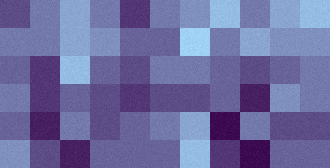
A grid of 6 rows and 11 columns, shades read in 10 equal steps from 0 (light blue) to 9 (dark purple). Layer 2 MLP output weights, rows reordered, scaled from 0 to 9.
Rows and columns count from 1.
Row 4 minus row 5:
-1 -1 1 0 2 2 4 -4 4 -3 -2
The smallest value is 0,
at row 2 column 7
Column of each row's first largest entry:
5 5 2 9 8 9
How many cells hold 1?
4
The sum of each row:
38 35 52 61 59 59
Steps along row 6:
up up down same same down up up down same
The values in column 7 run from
0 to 6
